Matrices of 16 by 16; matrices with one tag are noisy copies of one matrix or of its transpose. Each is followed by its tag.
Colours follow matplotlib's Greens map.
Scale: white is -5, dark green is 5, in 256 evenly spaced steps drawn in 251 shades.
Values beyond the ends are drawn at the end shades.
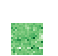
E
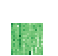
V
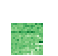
V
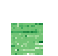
V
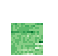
V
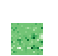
E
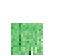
V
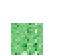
E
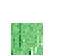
V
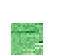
V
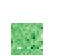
E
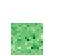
E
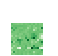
E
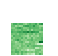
V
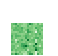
E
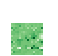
E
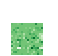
E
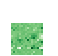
E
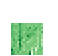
V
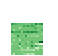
V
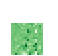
E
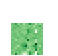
E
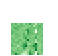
E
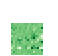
E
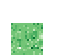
E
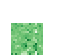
E
